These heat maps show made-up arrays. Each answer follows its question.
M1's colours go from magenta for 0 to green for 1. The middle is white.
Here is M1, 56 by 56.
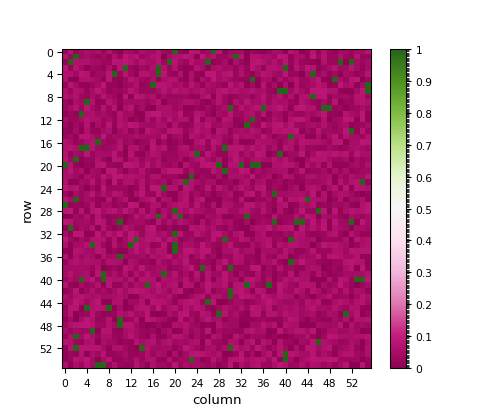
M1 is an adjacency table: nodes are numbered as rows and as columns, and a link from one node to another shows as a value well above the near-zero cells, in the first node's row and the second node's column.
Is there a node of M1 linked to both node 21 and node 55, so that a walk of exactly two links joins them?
no
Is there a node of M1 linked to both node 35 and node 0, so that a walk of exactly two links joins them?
yes
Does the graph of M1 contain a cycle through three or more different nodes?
no
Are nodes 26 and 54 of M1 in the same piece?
no
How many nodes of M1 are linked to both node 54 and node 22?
1
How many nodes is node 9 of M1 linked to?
1
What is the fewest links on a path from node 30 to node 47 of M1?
2
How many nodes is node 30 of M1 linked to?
5
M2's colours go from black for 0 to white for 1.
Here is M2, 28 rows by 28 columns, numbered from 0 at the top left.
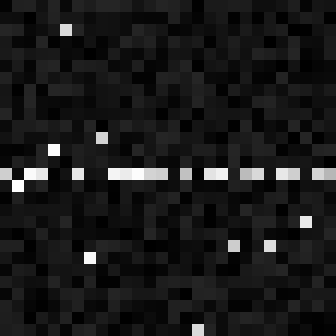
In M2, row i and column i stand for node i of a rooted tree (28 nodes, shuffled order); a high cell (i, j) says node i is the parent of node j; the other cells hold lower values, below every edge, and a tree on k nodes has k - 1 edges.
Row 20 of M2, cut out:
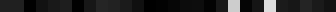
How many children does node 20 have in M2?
2
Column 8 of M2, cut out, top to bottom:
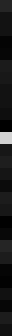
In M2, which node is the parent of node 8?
11
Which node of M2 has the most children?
14
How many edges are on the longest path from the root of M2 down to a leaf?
2
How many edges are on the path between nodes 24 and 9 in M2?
2
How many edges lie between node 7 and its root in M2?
2
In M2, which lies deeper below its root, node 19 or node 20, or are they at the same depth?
node 19
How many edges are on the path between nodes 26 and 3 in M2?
2
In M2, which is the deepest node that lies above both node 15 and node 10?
14
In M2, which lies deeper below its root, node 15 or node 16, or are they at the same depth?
node 16
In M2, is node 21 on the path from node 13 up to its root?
no
